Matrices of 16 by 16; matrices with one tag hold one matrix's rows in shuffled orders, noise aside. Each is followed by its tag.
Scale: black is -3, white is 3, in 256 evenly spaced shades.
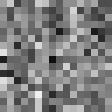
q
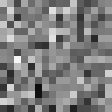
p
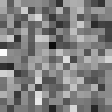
q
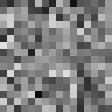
p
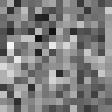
p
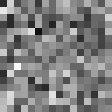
p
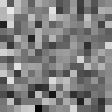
p
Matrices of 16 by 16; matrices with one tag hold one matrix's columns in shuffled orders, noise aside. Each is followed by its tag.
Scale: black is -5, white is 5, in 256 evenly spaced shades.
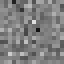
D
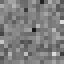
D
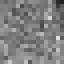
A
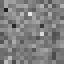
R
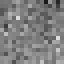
A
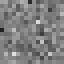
D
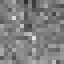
A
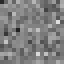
D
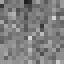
A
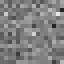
R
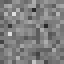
R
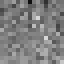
A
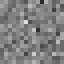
D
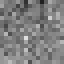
A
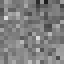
A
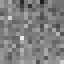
A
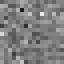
R
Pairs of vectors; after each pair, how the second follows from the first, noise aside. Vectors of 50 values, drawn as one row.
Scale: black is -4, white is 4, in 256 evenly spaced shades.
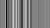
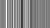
sign-scrambled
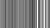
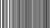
wrapped around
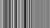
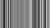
wrapped around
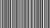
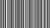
wrapped around
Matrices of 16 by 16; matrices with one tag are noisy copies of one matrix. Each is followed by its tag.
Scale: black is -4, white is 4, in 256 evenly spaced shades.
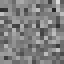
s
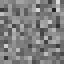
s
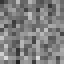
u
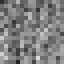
u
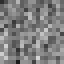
u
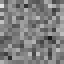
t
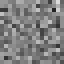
s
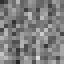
u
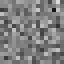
s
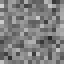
t
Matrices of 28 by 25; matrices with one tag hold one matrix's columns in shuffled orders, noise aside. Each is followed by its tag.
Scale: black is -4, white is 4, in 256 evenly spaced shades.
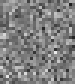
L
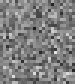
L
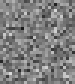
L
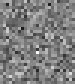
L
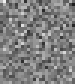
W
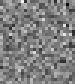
W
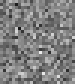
L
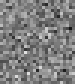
L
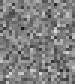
L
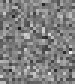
L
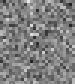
W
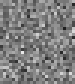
L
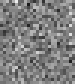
W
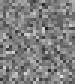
L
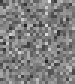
W
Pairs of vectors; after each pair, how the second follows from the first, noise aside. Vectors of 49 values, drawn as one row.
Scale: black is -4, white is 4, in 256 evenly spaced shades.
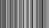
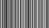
shuffled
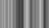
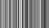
sign-scrambled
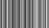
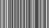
sign-scrambled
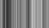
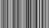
shuffled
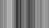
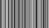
shuffled
